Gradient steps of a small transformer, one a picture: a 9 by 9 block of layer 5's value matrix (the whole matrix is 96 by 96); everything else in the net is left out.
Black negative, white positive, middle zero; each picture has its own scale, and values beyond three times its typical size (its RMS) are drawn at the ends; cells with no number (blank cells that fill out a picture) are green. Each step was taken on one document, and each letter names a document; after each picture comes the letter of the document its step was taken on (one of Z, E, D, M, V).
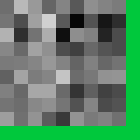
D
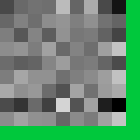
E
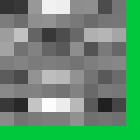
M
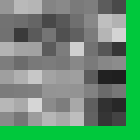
M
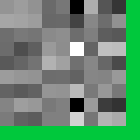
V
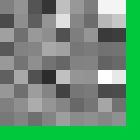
D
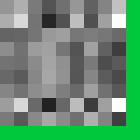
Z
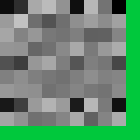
Z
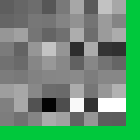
Z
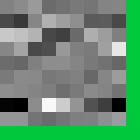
V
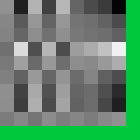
E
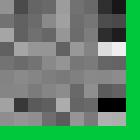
E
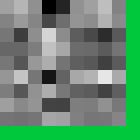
D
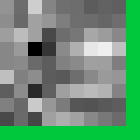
V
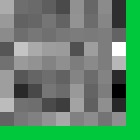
E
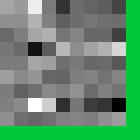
V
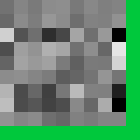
E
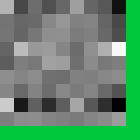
E
